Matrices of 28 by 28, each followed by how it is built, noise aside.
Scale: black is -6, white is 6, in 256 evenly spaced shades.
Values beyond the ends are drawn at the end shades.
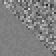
upper triangular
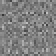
low rank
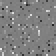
sparse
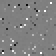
sparse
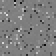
sparse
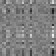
low rank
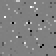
sparse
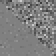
upper triangular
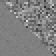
upper triangular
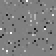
sparse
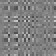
low rank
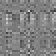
low rank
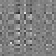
low rank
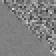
upper triangular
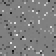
sparse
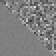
upper triangular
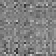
low rank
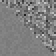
upper triangular
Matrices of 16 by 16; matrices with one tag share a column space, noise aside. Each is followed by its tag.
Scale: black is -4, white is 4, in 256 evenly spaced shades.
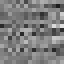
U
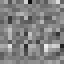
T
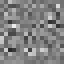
U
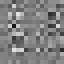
U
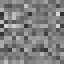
U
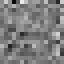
T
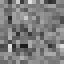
T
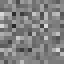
U
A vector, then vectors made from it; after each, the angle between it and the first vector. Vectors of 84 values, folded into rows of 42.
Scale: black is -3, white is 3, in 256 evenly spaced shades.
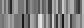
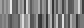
nearly opposite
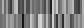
nearly parallel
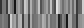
orthogonal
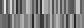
partly opposed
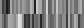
orthogonal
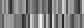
nearly parallel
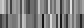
orthogonal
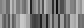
partly opposed
